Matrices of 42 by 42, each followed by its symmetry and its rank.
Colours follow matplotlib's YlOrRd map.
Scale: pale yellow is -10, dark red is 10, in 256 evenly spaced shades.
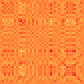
symmetric, rank three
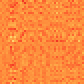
neither, rank five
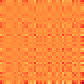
symmetric, rank two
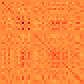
symmetric, rank five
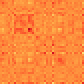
symmetric, rank three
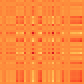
symmetric, rank one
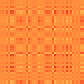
symmetric, rank one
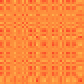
symmetric, rank two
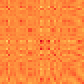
symmetric, rank three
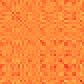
symmetric, rank three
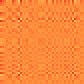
symmetric, rank two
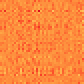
neither, rank five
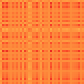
symmetric, rank one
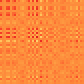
symmetric, rank two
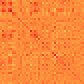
symmetric, rank five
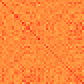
symmetric, rank five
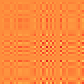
symmetric, rank one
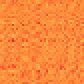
neither, rank five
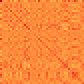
symmetric, rank five
